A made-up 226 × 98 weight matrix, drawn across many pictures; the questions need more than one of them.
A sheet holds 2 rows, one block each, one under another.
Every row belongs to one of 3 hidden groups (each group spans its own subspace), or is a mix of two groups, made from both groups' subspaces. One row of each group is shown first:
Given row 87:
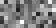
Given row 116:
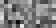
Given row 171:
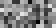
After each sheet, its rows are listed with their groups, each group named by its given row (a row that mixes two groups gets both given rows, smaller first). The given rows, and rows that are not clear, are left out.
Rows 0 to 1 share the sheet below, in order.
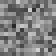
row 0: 171
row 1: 171
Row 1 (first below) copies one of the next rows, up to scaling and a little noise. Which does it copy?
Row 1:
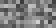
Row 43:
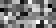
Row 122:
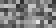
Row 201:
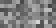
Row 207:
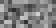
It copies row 122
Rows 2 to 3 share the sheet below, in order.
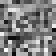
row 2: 171
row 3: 171
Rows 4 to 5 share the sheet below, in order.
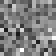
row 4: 116
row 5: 87
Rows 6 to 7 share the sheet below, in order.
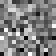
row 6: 171
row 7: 87
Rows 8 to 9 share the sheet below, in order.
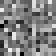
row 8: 116
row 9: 116
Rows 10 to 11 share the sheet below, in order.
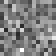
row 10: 116
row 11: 87
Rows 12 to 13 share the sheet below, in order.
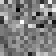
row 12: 87
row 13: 87
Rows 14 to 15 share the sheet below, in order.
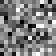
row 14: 87
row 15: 116 and 171
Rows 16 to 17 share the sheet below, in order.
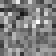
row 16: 171
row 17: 116
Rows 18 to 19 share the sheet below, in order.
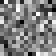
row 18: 87
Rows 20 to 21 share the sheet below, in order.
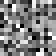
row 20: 116
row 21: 171
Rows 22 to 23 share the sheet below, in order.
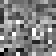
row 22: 116
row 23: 116
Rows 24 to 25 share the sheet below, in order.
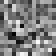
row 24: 116
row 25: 171
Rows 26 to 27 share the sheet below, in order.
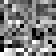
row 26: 116
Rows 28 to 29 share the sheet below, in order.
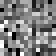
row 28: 116
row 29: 116
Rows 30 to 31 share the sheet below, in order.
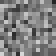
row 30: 171
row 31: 116
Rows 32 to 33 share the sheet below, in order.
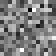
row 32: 171
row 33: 87
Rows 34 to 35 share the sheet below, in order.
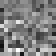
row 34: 116
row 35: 116
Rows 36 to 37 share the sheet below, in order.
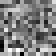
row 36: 171
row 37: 116
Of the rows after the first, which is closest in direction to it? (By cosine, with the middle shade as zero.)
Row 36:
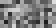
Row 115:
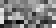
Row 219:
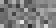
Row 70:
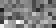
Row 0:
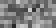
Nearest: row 115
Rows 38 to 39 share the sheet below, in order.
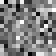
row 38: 87
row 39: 87
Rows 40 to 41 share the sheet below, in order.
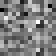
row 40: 171
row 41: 116 and 171
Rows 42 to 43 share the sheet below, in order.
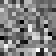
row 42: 87
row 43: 171
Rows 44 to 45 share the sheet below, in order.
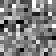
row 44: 116
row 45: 87
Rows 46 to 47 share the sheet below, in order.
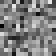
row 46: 116 and 171
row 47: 171
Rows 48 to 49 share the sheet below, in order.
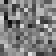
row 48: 87 and 116
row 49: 87
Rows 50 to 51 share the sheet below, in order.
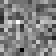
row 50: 116
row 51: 87
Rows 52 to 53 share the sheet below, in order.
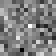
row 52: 87
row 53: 87
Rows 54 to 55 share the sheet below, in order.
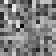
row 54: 116
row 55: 171
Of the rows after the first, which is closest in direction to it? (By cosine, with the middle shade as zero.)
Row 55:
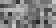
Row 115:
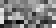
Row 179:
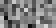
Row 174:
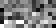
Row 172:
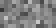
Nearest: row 115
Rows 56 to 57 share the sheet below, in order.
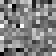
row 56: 116
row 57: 116
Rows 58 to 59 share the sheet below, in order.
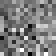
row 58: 87
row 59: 87
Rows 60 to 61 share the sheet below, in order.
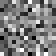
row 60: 171
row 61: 87
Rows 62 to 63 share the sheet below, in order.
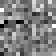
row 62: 116
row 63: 116
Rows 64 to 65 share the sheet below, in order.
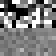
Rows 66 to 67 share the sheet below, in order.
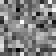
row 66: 87
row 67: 116
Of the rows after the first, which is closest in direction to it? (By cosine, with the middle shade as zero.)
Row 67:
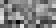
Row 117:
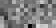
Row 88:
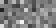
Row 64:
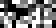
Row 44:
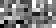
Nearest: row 44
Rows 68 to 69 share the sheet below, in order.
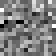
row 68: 116
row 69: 171
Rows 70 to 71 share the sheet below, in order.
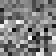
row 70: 116
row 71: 171
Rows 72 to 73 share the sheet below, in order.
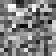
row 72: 171
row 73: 171
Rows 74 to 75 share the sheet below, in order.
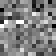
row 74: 116
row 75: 87
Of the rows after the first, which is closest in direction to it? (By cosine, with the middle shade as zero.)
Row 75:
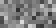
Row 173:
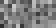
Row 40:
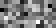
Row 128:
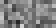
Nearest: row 40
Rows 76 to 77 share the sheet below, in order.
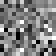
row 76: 87
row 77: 87
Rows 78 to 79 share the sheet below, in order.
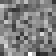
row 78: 171
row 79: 87
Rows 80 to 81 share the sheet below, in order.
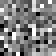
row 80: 87 and 116
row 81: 116
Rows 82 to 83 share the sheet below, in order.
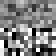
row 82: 171
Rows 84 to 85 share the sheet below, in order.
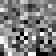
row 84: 171
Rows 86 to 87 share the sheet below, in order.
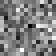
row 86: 87
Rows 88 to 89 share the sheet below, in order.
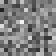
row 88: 87 and 116
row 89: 171
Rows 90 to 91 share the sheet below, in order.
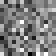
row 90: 87
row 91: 87
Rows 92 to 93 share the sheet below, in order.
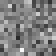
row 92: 87 and 116
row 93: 87
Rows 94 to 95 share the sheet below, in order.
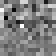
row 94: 116 and 171
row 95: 171
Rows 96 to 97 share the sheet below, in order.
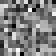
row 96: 171
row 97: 116
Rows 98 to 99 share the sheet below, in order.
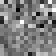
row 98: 87
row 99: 87
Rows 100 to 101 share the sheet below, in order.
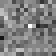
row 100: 87
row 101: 116 and 171
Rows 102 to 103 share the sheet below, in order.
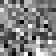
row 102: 87
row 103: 87 and 171
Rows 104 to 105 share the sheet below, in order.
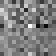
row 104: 87
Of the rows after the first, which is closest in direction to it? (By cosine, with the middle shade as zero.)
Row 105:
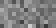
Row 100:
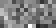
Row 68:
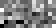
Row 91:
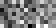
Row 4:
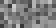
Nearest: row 100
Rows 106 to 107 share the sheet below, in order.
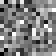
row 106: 87
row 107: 116
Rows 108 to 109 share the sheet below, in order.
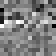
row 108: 116
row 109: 171
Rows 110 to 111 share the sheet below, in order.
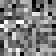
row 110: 116
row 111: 116
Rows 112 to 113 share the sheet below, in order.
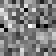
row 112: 87
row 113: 87 and 116
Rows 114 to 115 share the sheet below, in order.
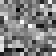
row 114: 87
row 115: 116
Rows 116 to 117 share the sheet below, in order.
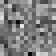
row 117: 87
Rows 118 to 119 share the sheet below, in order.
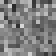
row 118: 116
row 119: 87 and 116
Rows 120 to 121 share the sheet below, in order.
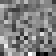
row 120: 171
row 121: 87
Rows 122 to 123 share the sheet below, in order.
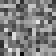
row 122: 171
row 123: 116
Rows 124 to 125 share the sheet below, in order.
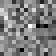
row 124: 87
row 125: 87
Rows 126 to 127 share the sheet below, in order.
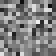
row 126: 171
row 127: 116
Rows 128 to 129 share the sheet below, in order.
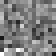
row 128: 116
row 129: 116
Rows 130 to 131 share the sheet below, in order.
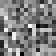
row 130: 87
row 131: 116
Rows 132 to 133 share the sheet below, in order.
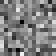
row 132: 87
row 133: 116
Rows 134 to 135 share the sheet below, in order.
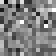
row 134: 87
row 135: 116
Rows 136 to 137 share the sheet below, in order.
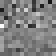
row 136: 87 and 116
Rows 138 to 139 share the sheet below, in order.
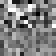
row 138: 171
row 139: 116
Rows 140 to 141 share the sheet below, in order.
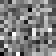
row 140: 171
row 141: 116
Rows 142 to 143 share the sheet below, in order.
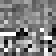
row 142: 116 and 171
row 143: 171
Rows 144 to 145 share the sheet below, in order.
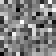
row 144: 87
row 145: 116
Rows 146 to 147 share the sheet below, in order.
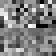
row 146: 87
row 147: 87 and 116
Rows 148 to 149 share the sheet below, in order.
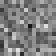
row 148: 87
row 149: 116
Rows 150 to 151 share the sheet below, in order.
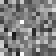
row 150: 87
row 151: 116
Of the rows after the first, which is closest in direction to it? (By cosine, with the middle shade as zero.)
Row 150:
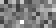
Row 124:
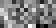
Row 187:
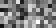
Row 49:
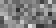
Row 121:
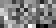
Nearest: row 49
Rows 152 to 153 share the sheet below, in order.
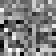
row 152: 116
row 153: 116
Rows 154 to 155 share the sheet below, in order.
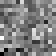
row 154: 87 and 171
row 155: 116
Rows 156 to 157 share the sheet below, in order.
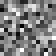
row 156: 171
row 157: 87
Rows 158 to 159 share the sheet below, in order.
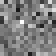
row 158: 87
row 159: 87
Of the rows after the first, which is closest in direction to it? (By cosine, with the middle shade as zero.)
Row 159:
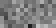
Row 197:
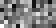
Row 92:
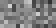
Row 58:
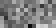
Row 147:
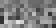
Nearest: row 58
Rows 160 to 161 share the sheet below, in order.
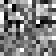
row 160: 116
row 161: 87
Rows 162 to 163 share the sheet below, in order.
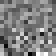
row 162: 171
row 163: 87
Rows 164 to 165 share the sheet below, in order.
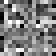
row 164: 116
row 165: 116 and 171
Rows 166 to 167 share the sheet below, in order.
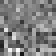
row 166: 87
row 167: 116
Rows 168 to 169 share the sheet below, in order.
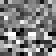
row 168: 87 and 171
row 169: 171
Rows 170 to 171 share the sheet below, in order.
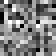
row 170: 116
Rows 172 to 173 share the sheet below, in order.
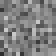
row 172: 171
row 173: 116
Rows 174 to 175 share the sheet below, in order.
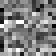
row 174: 116
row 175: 116
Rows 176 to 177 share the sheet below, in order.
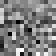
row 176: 116
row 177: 87 and 116
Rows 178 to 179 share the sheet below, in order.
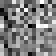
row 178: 87
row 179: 87 and 116
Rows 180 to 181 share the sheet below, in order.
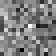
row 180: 87
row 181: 87
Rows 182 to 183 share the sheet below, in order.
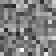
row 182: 171
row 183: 87
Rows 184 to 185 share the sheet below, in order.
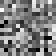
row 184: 116
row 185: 171
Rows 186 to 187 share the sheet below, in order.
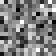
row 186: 87
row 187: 171
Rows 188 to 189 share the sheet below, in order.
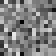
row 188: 87
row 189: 116
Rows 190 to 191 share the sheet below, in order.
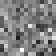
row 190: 87
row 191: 87
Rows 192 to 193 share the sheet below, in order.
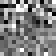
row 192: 171
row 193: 87
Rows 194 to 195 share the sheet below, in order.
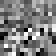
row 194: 87 and 116
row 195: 171
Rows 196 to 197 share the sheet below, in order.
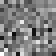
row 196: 87
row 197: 116
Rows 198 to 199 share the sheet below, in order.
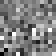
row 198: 87
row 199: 116
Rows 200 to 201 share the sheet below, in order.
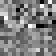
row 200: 87
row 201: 171
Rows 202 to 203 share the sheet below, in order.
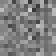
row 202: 171
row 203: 171
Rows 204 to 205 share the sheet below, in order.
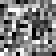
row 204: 171
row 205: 116
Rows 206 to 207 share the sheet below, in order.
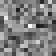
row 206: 87
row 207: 171
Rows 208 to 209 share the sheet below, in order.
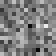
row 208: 87
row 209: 171
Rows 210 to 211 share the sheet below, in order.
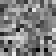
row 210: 171
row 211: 171
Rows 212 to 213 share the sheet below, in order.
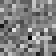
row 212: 116
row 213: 171
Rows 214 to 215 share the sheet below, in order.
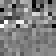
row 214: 116
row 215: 116
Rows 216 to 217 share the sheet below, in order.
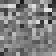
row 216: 171
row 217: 116
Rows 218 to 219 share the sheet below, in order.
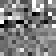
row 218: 116
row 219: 87
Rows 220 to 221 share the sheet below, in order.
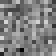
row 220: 171
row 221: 87 and 116
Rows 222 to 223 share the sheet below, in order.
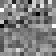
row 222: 116 and 171
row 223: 116
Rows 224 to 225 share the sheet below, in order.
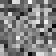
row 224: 171
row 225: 87
